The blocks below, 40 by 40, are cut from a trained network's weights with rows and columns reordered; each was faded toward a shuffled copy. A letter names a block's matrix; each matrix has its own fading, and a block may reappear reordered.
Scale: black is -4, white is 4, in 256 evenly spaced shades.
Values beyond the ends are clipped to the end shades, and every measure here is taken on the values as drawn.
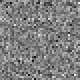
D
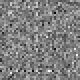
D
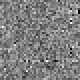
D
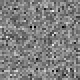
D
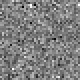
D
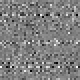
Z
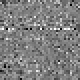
Z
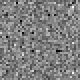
D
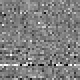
Z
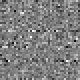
Z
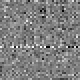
Z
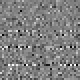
Z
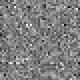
D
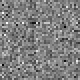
D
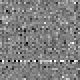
Z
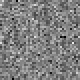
D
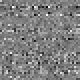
Z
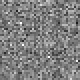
D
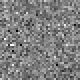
D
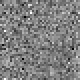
D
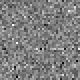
D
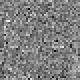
D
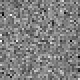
D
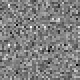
D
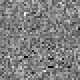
D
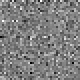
Z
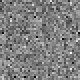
D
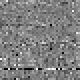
Z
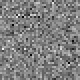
D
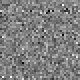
D
